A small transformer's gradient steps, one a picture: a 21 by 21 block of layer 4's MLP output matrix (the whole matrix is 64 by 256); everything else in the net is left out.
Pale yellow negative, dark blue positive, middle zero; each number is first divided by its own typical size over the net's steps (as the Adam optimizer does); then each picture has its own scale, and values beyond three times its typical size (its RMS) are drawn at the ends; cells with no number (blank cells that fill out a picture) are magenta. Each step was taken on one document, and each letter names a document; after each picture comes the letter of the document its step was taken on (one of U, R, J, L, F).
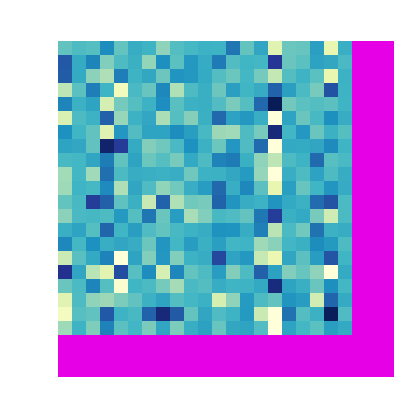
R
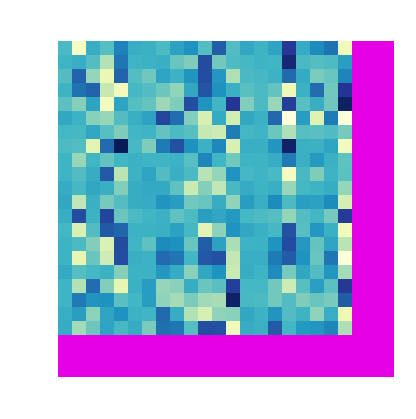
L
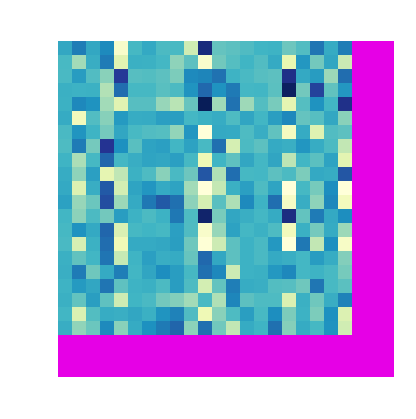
L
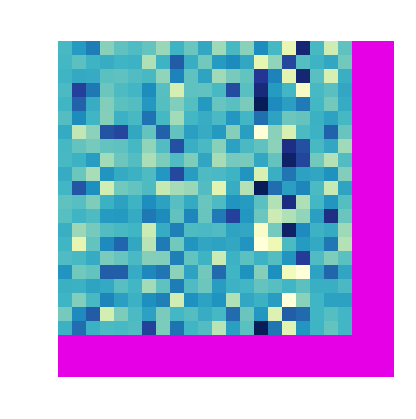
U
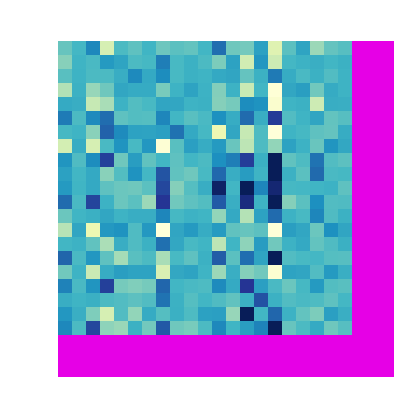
R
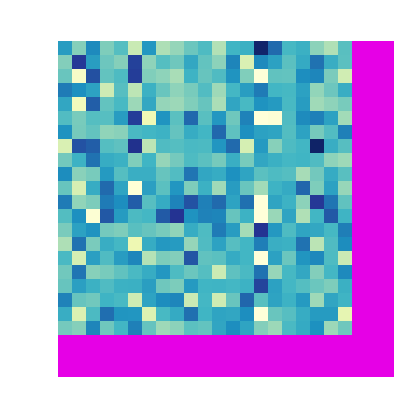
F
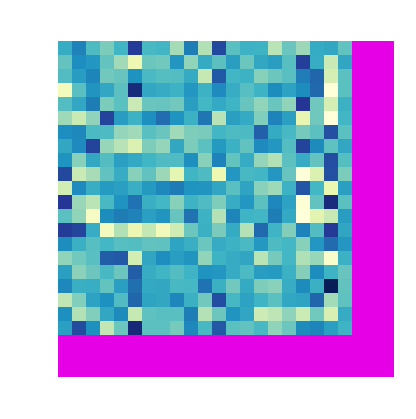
F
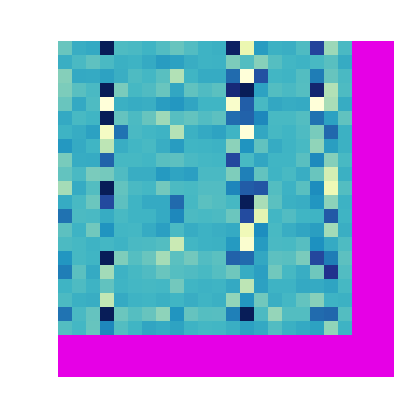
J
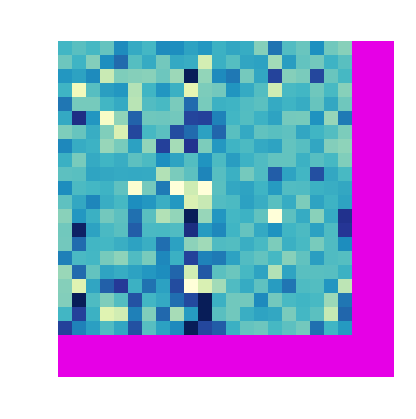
U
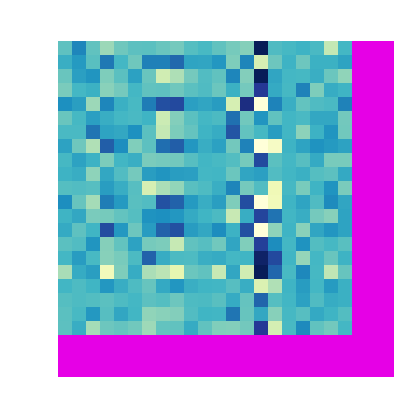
J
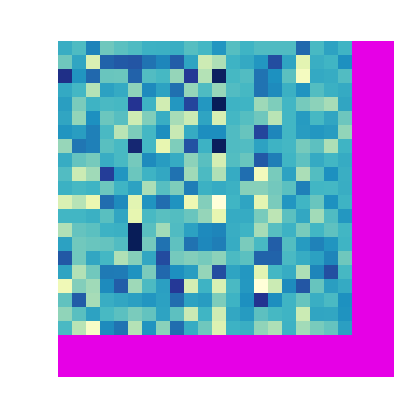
U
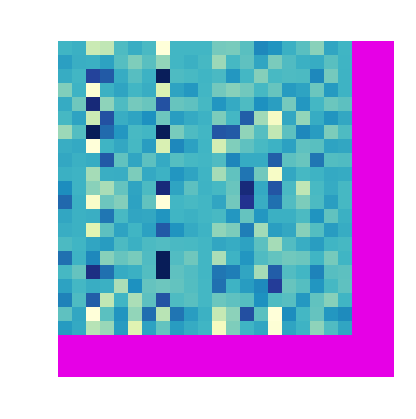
R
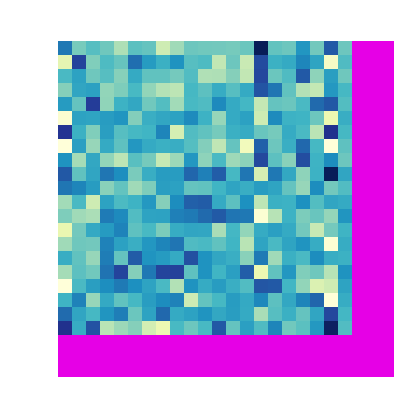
F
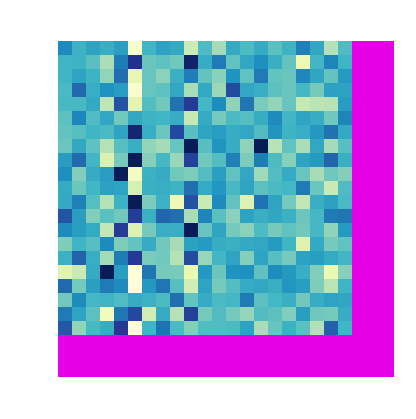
U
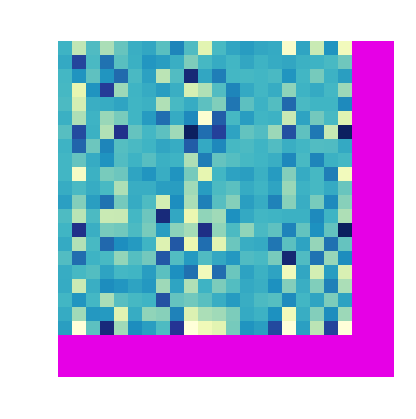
L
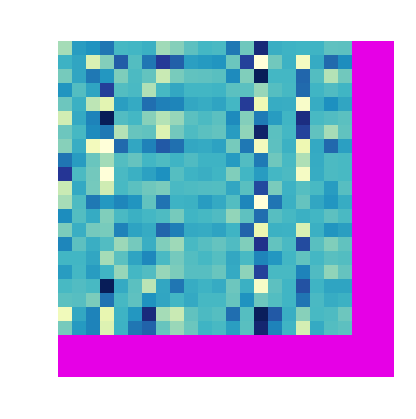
J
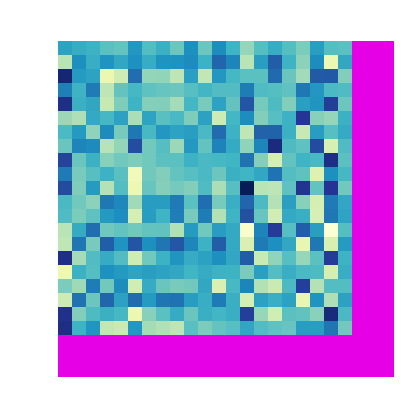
F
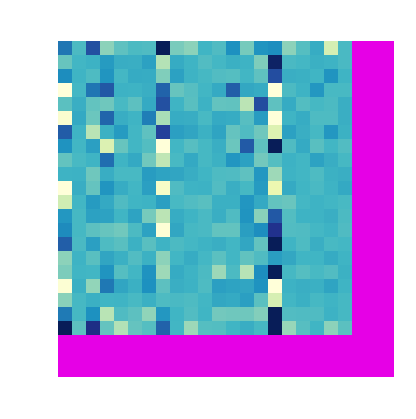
R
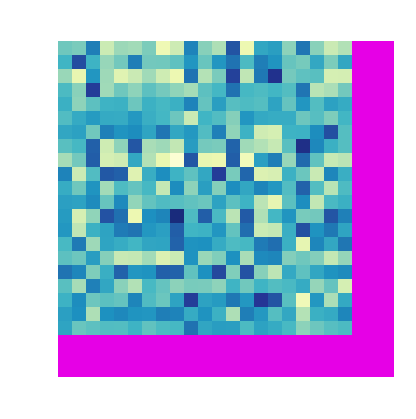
F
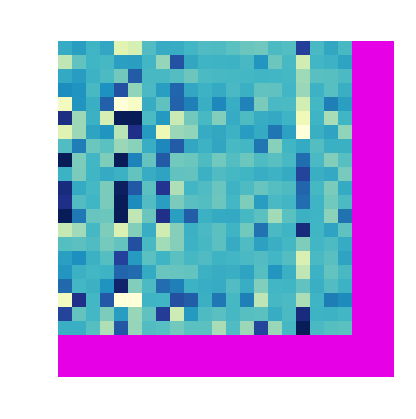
U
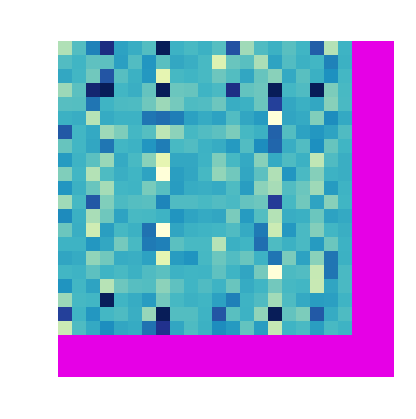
R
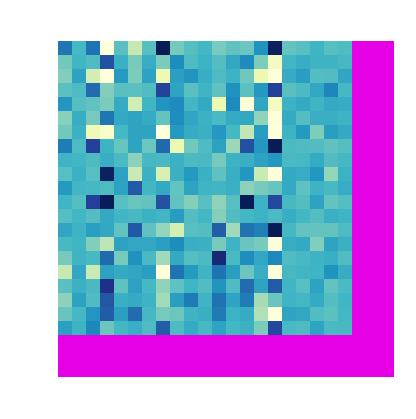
R
